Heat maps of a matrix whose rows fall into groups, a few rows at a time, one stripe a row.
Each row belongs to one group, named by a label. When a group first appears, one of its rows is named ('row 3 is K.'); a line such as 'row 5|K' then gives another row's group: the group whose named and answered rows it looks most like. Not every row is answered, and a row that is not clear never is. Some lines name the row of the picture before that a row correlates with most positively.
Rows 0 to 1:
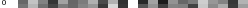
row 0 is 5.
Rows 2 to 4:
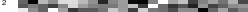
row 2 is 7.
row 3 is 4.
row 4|7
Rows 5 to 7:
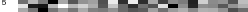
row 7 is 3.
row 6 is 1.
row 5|5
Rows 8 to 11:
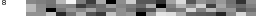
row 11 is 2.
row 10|3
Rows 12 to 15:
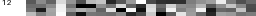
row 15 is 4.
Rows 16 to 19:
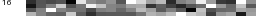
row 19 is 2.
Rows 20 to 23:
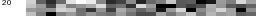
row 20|1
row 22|7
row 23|3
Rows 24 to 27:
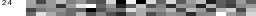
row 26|2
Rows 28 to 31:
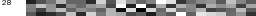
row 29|5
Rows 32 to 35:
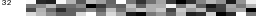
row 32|1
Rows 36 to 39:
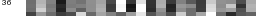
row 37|5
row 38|5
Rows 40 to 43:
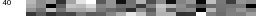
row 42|4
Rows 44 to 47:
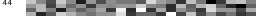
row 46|5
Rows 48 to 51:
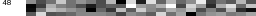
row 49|2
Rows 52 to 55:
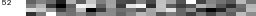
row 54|2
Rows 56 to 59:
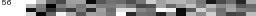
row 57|3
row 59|1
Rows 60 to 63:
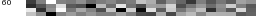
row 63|3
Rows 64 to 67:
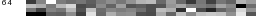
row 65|7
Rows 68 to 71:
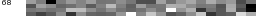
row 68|3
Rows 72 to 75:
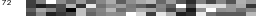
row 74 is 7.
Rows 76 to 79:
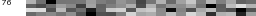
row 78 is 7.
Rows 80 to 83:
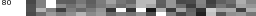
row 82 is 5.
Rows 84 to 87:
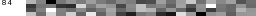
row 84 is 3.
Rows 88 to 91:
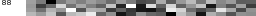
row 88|3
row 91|4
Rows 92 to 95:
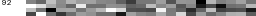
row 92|4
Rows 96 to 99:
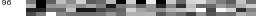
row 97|1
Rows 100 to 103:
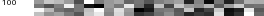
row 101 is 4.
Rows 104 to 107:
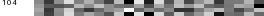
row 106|1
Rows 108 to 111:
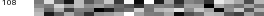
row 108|5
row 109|4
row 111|1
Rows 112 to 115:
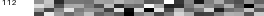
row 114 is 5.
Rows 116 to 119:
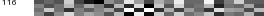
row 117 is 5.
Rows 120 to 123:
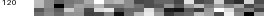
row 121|3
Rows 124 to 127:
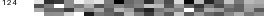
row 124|1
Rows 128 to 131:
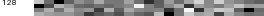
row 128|3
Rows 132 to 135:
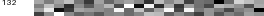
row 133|5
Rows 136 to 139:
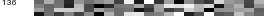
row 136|5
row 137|2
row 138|4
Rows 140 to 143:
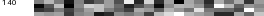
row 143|2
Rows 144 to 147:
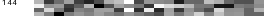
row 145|2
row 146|5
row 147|3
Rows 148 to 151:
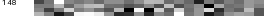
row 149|4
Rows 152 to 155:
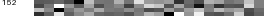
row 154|3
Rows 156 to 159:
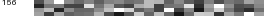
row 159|1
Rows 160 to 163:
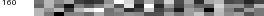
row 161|5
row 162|4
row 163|3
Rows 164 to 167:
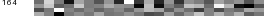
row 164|5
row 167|3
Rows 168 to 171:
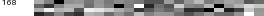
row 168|3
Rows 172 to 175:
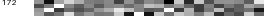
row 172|1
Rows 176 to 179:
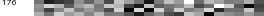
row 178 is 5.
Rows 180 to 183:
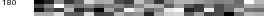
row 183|2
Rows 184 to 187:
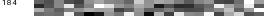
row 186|1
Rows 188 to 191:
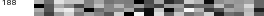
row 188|4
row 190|4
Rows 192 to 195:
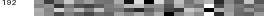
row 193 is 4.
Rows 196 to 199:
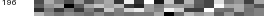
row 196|5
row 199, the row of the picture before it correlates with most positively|195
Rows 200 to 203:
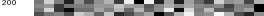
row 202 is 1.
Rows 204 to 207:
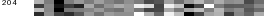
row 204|3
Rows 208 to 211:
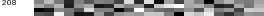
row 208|5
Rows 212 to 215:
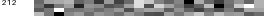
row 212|2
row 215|3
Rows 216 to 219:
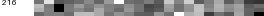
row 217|3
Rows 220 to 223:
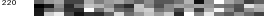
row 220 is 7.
